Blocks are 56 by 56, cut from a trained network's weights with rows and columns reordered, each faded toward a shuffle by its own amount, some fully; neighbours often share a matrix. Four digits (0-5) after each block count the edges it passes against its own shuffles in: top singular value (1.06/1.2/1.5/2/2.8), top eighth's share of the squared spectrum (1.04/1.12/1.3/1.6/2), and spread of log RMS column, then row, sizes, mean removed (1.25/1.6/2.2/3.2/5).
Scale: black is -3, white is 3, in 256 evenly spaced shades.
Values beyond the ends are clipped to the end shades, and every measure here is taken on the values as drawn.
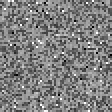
0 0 0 0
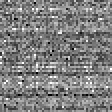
4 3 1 2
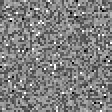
0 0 0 0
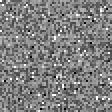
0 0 0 0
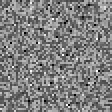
0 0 0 0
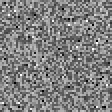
0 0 0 0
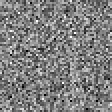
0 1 0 0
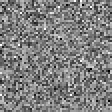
0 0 0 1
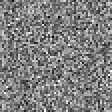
0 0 0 0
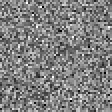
0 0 0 0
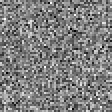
1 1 0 0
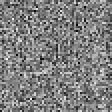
2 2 0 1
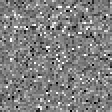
2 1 0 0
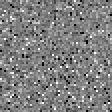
1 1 0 0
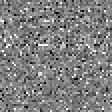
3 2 0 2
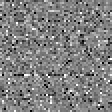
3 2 0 1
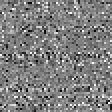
3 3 0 3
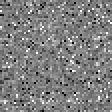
2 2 0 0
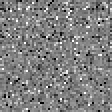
2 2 0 1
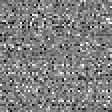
3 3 0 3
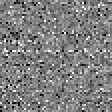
3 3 1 2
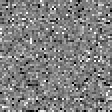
3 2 0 2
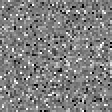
1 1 0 0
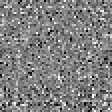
3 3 0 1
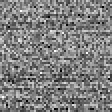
3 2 0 1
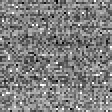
3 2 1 0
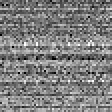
4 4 0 2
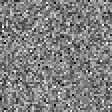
1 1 0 0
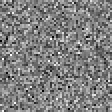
1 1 0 0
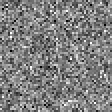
1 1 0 0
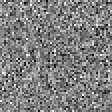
2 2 0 0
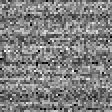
3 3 0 1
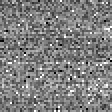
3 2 0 0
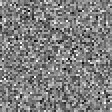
1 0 0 0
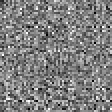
4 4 0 2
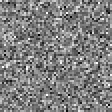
2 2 0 0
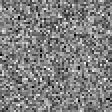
1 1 0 0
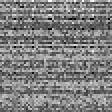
4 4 1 2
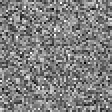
1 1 0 0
